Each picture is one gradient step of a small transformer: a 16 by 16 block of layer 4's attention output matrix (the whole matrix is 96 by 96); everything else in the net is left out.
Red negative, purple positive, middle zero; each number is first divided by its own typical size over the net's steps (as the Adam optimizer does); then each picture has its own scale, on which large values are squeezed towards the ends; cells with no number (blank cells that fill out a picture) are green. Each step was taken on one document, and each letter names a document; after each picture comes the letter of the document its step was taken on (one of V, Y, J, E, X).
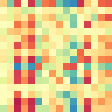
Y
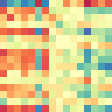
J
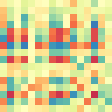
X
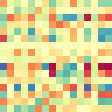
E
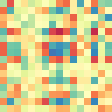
X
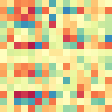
Y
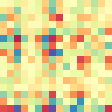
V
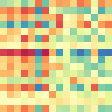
J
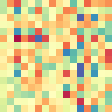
Y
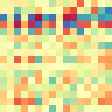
Y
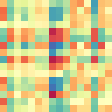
X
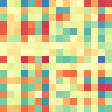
J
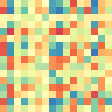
X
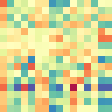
E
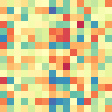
X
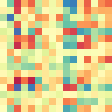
Y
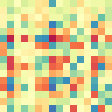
X
